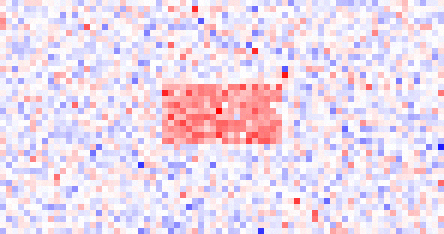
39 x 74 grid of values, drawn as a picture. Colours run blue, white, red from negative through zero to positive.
An odd patch, higher than its surroundings, sits in the centre. There are no regular stripes. The ninth with the highest average is the centre. There is no overall slope. On average the colour sits 50% of the way up the scale. The halves do not mirror each other.
